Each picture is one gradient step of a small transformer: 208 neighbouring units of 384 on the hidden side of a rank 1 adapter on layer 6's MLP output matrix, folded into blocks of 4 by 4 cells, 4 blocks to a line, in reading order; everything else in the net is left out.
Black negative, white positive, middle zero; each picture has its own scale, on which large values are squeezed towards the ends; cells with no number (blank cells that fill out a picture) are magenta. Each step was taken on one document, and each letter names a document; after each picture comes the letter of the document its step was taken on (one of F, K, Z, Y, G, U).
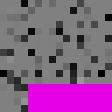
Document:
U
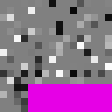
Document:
U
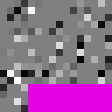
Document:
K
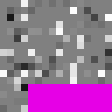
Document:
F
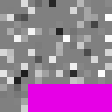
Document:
U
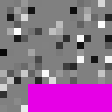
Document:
K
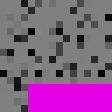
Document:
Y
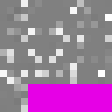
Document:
F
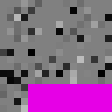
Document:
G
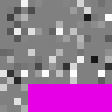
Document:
G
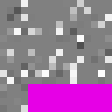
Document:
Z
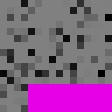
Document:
F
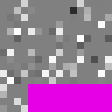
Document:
K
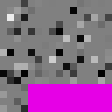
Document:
G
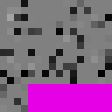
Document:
Z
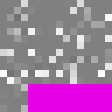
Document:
G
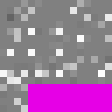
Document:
G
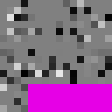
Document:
Z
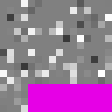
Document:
F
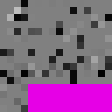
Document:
Z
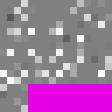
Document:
K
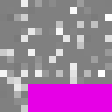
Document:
U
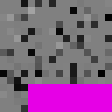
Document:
U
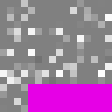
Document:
K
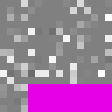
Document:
F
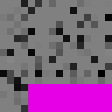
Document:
Y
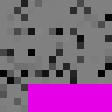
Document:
G
